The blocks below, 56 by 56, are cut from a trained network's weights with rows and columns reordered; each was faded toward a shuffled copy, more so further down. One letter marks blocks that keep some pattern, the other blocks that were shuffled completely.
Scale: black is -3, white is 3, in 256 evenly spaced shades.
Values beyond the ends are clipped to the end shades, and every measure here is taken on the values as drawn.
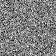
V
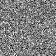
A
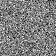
V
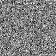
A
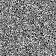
V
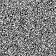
V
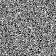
V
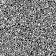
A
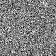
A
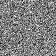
V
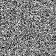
A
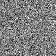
A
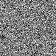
V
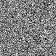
V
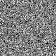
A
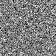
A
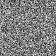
V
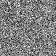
V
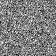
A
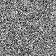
A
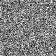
A
